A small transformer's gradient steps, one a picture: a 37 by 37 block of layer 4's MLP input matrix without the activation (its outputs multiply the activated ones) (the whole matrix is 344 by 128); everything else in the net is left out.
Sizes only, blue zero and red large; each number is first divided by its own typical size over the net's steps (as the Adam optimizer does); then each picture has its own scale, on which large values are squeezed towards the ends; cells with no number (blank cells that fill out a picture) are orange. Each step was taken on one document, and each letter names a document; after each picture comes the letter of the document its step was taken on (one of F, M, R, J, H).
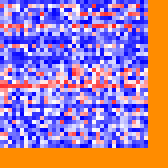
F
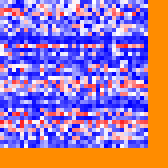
F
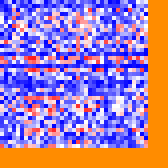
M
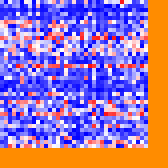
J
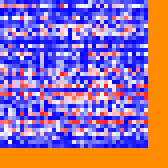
F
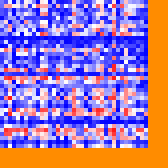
F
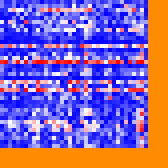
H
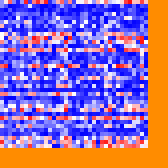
J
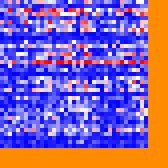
H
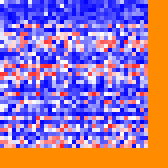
J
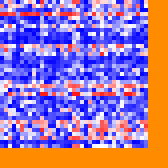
F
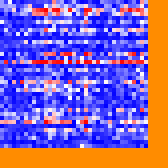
H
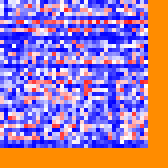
H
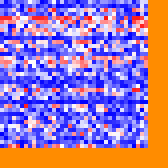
M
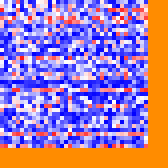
M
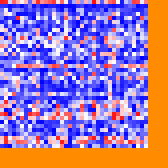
J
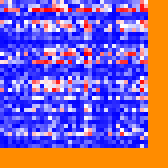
H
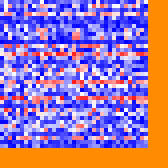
F
